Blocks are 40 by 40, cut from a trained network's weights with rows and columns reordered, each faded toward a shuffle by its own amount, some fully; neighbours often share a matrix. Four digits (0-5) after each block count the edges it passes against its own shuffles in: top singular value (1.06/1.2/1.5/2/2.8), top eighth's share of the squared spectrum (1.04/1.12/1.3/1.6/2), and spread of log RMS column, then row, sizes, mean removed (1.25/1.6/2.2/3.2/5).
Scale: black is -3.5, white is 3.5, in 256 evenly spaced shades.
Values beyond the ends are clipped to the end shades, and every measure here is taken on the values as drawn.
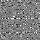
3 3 0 2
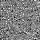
2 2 0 1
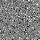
2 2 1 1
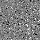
0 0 0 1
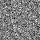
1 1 0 0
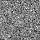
0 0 0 0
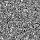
1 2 0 0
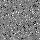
0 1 0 0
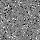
0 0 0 0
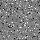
0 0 0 0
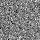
0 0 0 0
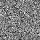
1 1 0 0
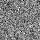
0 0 0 0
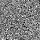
2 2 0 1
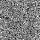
1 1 0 0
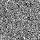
0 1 1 0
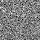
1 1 0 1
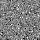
1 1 0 0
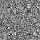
3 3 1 1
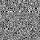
3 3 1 2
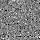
2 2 0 0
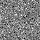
1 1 0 0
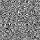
3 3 0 2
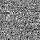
2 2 0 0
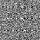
3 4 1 2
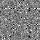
3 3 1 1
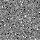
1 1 0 0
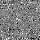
2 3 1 2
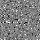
3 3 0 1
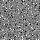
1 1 0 0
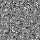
2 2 0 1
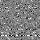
3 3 0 2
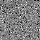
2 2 1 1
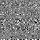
2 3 0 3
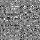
3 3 0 2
